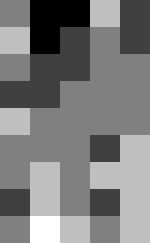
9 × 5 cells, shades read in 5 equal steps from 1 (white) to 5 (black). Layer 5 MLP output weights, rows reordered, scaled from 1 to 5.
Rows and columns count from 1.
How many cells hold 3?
20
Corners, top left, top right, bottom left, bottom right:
3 4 3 2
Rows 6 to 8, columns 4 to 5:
4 2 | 2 2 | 4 2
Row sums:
19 18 17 17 14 15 12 15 11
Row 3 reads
3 4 4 3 3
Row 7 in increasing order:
2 2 2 3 3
